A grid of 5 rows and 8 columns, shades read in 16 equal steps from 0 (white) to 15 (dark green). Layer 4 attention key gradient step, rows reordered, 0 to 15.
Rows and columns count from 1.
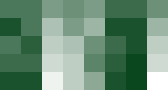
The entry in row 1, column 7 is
12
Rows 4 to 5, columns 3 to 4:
3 4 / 1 4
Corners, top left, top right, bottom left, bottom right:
11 9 14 0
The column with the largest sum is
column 7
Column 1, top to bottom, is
11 14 11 12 14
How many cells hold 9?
3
